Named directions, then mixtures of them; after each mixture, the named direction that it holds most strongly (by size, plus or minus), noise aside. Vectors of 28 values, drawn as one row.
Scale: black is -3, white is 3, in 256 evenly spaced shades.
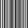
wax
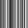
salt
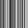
salt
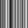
salt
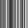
salt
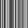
wax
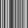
wax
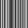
wax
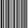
wax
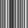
salt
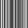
wax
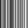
salt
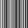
salt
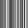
salt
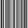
wax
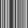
wax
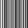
wax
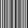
wax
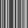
wax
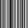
salt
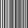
wax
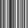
salt
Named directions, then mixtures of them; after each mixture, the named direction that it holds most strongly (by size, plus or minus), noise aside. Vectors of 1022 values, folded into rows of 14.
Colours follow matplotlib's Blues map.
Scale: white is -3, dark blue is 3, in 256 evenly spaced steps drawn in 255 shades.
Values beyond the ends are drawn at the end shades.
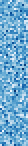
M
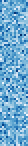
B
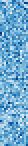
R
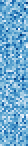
R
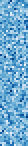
M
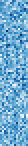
M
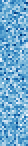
B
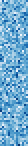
B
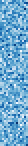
R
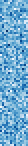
M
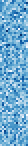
B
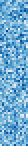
M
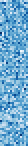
R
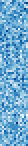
R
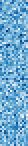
B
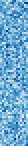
R
